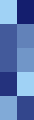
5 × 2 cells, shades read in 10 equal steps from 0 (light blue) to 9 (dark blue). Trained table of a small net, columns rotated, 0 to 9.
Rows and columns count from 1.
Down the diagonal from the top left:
0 4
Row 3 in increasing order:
3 6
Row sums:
9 10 9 8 9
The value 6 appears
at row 2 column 1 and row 3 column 1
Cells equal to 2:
1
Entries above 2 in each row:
1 2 2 1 1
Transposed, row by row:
0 6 6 8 2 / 9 4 3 0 7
